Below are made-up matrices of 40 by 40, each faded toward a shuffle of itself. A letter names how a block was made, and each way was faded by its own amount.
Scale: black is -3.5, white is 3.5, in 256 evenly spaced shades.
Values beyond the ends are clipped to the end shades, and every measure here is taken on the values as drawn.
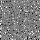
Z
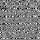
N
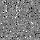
Z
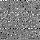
N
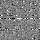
N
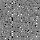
Z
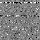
N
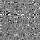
N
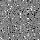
Z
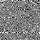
N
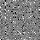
Z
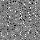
Z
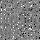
Z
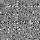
N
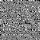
N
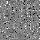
Z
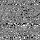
N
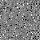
Z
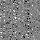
Z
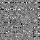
N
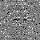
Z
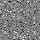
Z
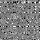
N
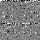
N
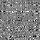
N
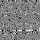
N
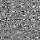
N
